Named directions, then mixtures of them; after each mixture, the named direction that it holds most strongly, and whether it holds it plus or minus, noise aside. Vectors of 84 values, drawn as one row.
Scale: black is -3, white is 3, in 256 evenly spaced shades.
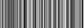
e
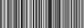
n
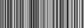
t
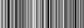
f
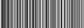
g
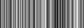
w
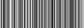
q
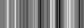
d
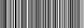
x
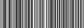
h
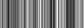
d, minus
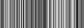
w, minus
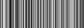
q, minus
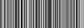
n, plus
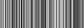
w, minus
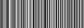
h, minus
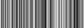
w, minus
